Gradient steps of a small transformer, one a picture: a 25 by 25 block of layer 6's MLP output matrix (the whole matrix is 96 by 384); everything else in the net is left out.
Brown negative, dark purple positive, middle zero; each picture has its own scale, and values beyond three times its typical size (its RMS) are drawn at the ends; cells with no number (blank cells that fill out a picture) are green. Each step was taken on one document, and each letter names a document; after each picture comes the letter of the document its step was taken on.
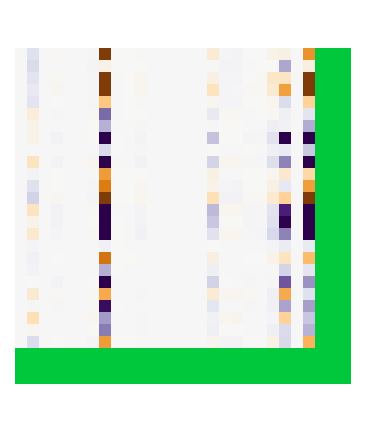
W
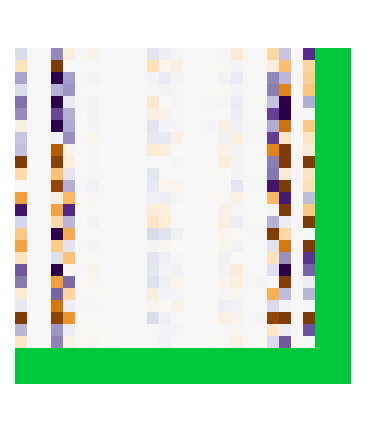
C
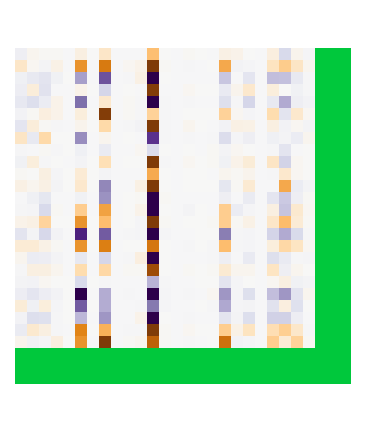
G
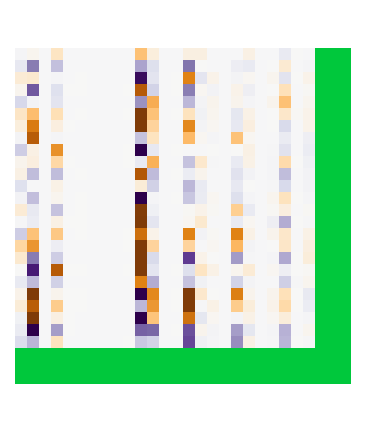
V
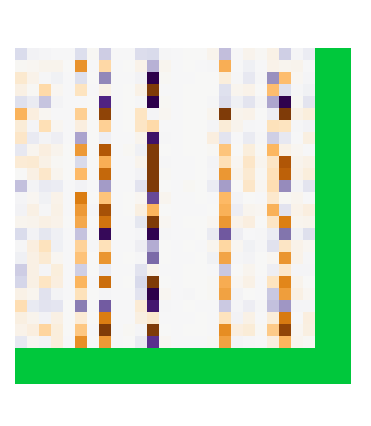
G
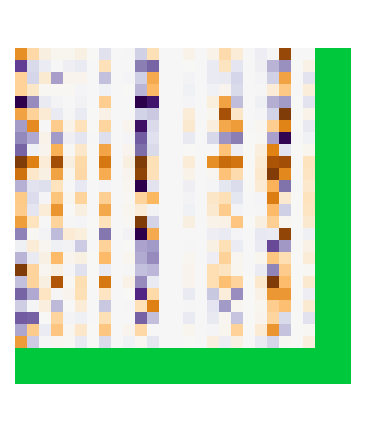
G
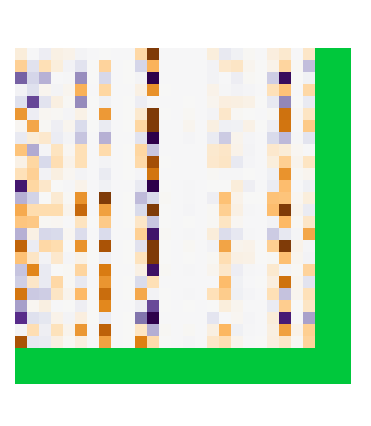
G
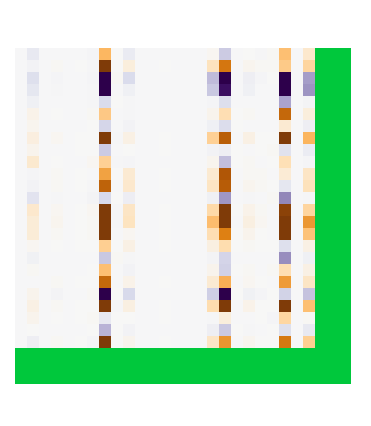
W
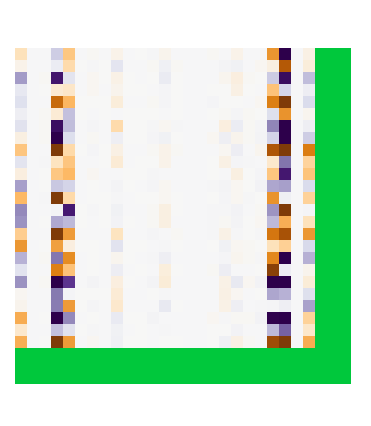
C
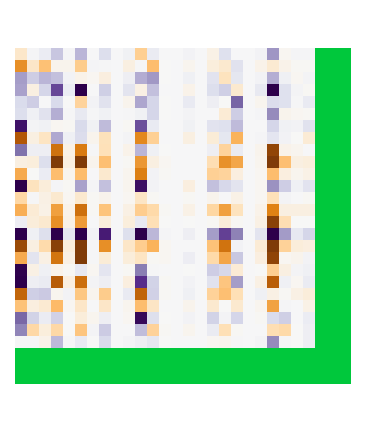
G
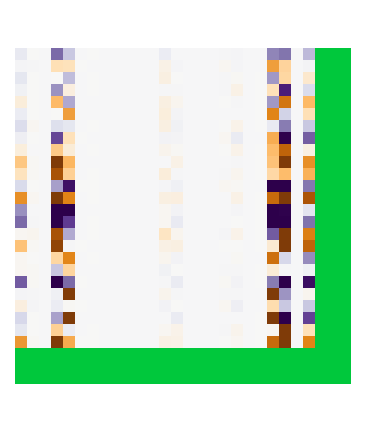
C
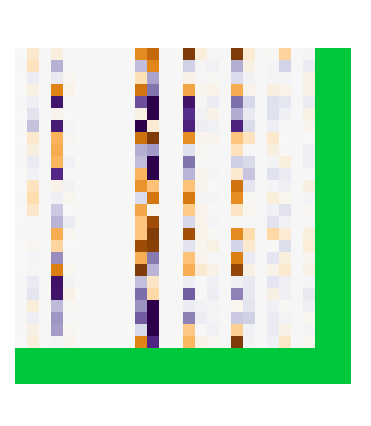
V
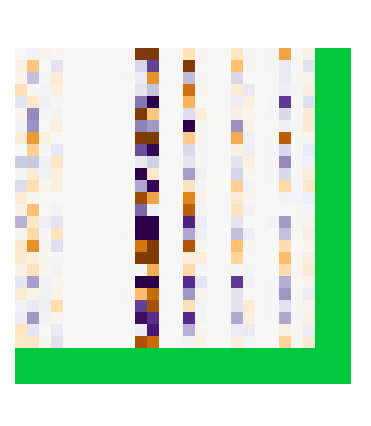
V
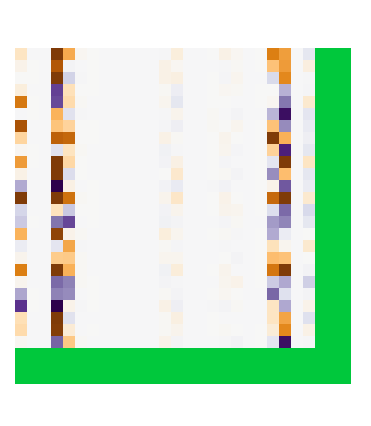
C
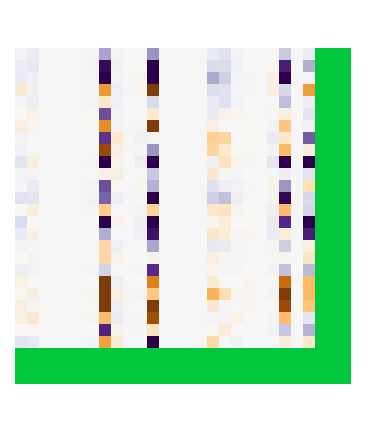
W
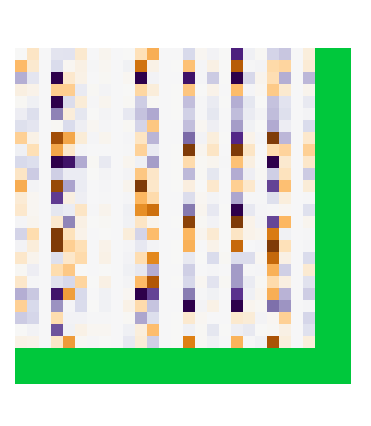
V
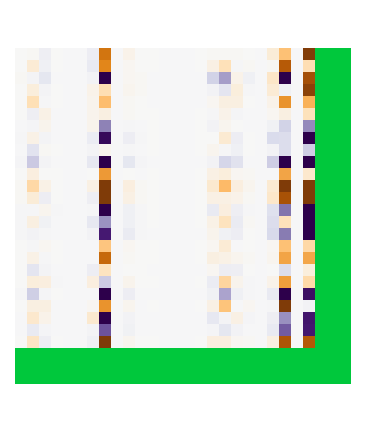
W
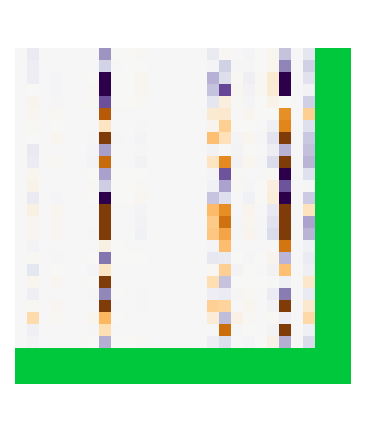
W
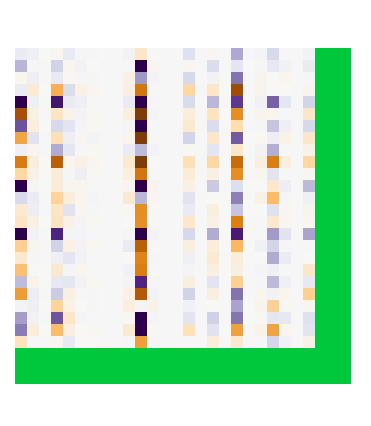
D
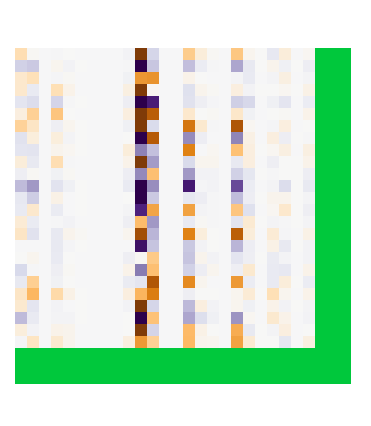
V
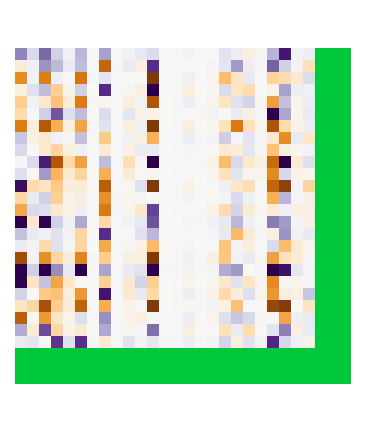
G
